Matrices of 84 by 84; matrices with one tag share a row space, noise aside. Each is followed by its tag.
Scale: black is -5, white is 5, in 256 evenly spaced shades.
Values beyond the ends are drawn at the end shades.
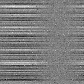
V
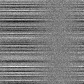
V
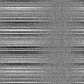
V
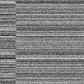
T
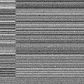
T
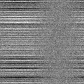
V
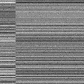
T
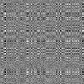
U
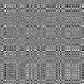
U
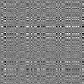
U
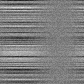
V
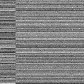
T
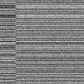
T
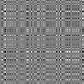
U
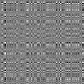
U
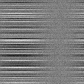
V
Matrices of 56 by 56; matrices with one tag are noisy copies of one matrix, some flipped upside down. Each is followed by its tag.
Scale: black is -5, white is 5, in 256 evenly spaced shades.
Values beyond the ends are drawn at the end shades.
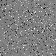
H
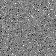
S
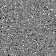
S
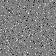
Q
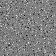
Q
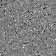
H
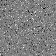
H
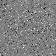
H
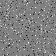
Q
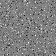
Q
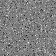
Q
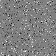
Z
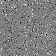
Z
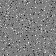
Q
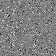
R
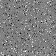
Z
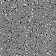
Z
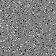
R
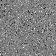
H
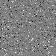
S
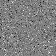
S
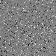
H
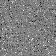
S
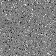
Z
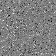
R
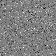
H
